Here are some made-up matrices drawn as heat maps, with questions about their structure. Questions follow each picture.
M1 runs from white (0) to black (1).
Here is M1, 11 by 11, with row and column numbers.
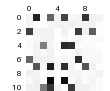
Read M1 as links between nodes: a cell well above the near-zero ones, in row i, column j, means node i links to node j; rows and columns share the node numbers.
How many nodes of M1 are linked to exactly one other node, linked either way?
0
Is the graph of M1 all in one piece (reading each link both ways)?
yes
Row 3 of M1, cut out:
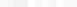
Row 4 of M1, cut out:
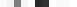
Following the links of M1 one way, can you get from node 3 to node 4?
no
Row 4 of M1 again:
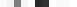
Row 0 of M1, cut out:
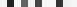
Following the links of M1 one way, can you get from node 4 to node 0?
yes
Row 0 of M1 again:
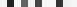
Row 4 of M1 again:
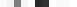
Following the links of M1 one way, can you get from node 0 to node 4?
no
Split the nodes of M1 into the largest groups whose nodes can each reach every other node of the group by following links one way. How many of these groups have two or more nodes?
0
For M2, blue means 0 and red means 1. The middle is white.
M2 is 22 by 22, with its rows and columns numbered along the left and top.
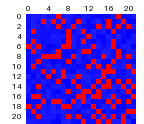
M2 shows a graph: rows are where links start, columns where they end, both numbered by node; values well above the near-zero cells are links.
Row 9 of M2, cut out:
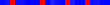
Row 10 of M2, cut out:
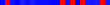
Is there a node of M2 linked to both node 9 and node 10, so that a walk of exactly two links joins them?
no
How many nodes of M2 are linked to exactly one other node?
0
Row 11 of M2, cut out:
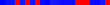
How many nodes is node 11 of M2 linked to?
7
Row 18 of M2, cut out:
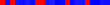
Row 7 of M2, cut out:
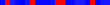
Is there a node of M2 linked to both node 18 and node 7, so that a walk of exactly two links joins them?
no
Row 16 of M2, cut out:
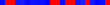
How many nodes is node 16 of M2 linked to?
8
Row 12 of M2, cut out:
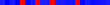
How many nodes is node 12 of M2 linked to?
4
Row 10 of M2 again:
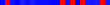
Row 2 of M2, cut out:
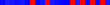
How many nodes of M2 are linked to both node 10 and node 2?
3
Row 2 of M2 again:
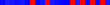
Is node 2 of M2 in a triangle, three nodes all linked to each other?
yes
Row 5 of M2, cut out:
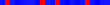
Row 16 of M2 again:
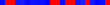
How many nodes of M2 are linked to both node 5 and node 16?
3
